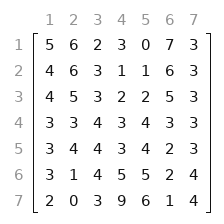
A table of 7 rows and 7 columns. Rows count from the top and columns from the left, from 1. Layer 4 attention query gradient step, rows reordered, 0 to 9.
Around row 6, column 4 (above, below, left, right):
3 9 4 5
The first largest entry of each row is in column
6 2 2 3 2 4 4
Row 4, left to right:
3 3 4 3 4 3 3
